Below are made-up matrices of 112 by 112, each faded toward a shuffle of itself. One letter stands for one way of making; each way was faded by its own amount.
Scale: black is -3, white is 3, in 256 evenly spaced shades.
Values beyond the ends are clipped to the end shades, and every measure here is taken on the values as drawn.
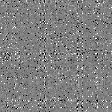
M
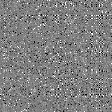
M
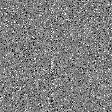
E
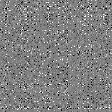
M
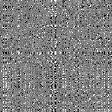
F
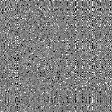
F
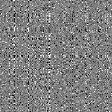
F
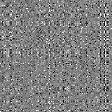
F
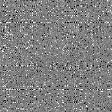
M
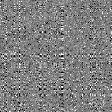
F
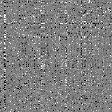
M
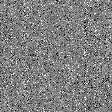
E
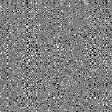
F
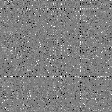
M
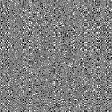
F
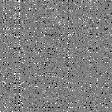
M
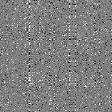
M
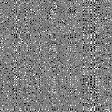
F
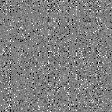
M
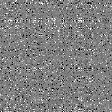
M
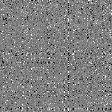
M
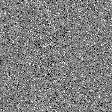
E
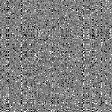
F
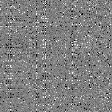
M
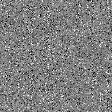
E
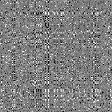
F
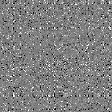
M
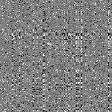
F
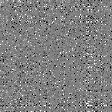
M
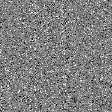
E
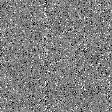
E
